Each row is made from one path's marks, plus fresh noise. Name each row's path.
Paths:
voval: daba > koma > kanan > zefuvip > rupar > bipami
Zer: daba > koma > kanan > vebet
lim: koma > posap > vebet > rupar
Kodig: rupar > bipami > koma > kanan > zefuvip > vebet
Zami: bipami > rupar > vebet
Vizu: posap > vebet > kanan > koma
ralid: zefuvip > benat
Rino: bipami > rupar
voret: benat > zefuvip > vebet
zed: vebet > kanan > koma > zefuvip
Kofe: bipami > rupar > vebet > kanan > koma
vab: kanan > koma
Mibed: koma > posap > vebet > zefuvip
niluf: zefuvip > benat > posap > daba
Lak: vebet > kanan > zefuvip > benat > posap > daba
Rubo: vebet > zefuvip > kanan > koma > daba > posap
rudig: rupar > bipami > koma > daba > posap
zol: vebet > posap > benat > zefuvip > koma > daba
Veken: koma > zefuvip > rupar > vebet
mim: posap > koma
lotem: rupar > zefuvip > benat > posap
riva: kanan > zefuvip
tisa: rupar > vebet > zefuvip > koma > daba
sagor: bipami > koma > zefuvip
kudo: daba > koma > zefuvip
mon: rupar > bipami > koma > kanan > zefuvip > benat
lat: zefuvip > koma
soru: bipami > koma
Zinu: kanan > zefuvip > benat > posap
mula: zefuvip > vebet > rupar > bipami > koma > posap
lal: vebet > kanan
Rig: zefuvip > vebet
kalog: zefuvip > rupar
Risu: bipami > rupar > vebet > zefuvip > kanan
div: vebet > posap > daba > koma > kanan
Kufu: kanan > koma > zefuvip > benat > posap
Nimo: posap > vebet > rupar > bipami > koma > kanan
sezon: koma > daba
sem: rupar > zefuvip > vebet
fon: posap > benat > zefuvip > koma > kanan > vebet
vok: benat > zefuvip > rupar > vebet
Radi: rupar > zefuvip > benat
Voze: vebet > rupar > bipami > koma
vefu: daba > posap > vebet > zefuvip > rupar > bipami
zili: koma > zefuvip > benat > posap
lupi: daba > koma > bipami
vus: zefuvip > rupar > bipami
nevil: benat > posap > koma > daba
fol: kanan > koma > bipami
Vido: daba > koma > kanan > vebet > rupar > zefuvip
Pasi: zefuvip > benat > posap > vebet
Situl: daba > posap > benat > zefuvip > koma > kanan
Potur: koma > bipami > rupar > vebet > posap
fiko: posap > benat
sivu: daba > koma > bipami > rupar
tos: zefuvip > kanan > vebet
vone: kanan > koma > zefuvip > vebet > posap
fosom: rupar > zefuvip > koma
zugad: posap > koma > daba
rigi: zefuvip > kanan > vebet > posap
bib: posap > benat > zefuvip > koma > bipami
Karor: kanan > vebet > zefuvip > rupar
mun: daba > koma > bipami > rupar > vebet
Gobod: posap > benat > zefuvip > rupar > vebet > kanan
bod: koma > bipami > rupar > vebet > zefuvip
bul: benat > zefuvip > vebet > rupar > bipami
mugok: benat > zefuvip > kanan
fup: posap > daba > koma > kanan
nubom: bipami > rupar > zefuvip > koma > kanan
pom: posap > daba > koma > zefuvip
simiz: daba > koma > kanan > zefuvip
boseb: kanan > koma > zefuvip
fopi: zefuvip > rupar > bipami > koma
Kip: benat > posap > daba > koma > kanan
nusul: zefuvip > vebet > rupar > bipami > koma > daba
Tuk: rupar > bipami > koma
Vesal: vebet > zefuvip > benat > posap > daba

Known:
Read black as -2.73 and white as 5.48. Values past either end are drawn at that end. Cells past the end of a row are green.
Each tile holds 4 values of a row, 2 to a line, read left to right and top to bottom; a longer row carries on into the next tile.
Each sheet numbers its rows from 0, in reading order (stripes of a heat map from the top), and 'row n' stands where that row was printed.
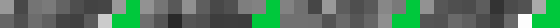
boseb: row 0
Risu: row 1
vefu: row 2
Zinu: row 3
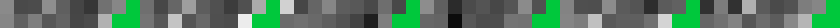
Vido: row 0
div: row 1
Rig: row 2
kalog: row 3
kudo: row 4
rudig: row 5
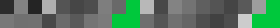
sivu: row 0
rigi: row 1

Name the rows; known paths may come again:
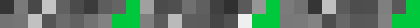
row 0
lupi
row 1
Lak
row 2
nusul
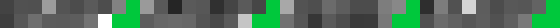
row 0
mim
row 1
ralid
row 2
Karor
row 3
soru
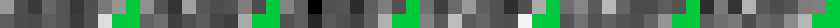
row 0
Gobod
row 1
Veken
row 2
Radi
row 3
div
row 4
sagor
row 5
rudig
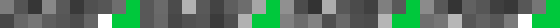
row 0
zili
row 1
Nimo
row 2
tisa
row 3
niluf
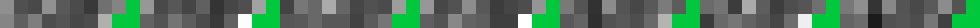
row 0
Vido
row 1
Zinu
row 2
fol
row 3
fon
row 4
fosom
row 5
bib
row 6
vus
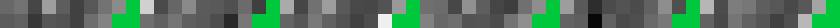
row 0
nubom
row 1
Rig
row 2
vone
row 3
voval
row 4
kalog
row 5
rigi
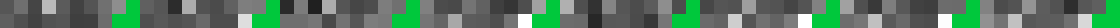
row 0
Kofe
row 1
lim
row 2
sivu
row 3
Situl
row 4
sem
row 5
zugad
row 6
Vesal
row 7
kudo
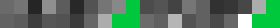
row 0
mon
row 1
Kip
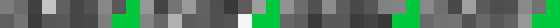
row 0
bod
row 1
Rubo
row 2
Risu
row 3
vefu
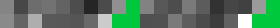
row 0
simiz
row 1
Kufu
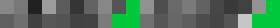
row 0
bul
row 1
boseb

